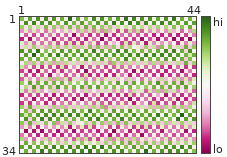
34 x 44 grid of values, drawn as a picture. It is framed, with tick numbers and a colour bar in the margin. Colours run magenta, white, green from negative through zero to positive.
Horizontal stripes repeat 4 times down the table. No single row or column stands out from its neighbours. Overall the values sit about 50% of the way up the scale. A half turn leaves it unchanged.
